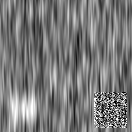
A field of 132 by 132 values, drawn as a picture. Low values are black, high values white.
Grain: streaks running down. Ninth with the highest average: bottom left. Bumps: one, in the bottom left. Odd patch: rougher, in the bottom right. Mirror symmetry: none. Roughest part: bottom right.
